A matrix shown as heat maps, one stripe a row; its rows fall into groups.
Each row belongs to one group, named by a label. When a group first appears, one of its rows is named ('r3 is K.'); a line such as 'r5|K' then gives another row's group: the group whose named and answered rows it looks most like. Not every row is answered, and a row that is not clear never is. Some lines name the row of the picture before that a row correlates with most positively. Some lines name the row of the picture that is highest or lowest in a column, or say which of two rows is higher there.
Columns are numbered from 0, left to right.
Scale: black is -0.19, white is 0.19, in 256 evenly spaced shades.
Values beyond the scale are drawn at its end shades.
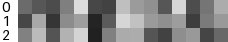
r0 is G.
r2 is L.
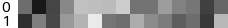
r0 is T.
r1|T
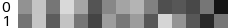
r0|L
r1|L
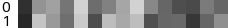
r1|L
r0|L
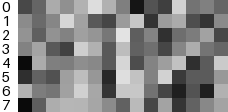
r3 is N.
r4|G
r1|L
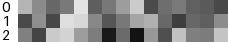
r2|G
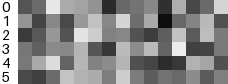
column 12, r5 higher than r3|Yes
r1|N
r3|G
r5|T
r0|G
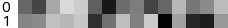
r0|G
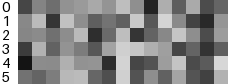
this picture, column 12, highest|0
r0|T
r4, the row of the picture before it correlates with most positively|0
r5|G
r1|L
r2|G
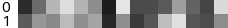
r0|G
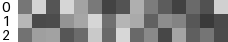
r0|L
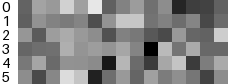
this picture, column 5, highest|0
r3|T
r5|G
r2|G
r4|G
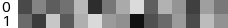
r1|N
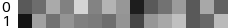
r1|G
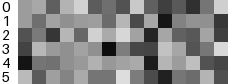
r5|N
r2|T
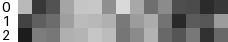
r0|T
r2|T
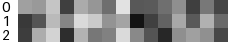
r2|N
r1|N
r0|N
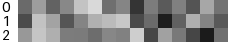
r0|N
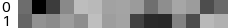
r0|T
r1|N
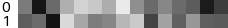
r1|T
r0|T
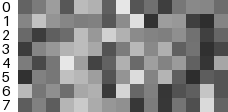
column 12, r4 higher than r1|Yes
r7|N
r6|N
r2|T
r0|N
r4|G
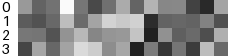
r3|N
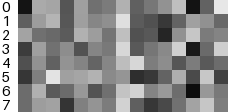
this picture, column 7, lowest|5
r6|L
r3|G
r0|G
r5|N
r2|N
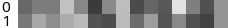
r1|G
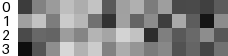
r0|T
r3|T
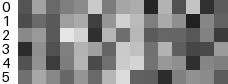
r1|L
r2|L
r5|N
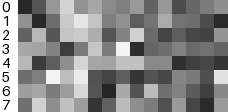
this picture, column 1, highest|7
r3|N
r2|L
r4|T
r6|G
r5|G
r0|T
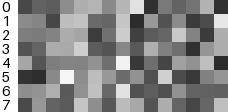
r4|N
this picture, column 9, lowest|0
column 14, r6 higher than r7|No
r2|G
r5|T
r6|N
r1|G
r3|G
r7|L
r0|T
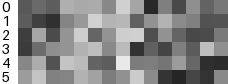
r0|T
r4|L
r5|L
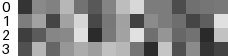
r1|G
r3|T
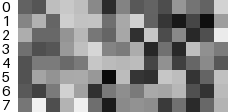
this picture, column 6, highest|4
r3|T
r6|G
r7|L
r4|T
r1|L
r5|G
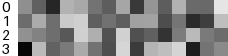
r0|G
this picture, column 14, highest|0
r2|N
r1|L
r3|G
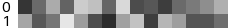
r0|N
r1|L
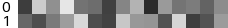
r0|L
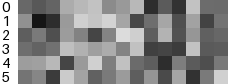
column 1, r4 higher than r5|Yes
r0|T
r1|T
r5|G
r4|N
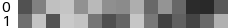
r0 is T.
